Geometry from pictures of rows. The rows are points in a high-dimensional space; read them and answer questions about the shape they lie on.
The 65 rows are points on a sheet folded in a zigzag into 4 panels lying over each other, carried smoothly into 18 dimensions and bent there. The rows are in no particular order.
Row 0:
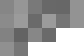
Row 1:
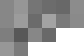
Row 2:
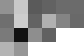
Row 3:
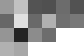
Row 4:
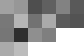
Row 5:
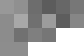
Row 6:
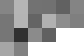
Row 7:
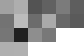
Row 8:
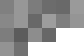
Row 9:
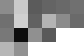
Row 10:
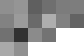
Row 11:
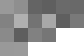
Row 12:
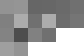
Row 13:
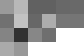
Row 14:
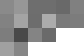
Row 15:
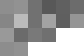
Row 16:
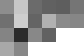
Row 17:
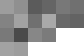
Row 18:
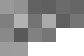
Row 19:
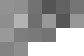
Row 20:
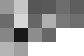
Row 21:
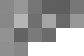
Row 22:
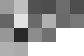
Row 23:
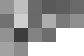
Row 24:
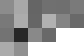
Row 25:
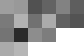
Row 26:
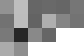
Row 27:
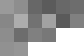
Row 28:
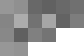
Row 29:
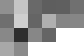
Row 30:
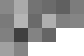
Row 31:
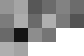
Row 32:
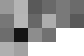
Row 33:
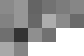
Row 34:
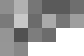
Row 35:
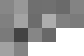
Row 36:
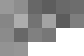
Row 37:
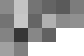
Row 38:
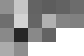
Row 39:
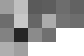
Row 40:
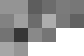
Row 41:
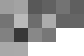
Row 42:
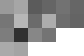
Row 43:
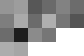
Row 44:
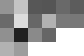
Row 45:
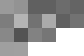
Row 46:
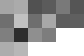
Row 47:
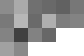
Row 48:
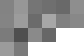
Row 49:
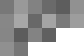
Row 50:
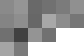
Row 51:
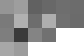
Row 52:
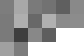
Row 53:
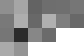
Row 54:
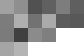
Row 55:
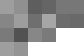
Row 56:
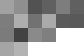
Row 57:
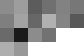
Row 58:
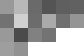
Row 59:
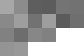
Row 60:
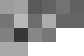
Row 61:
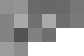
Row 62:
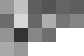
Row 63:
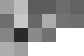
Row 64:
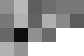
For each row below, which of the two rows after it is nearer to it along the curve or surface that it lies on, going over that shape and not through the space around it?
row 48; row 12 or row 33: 12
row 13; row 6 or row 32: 6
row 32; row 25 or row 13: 25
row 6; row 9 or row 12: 9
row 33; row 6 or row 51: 51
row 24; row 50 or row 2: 50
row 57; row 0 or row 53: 53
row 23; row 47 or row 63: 63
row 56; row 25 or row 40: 25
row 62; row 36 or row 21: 21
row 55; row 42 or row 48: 42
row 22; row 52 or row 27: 52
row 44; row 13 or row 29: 29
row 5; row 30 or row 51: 51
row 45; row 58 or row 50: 50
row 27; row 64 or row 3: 64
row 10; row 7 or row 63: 7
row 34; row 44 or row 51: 44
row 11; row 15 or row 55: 15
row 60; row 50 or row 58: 50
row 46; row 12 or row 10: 12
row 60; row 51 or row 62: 51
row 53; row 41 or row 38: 41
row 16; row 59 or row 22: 22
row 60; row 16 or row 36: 36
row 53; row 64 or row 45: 64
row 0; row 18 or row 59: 18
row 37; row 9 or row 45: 9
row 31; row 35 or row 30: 35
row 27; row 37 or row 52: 52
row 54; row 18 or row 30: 18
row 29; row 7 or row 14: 14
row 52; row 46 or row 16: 16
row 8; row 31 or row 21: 21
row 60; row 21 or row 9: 21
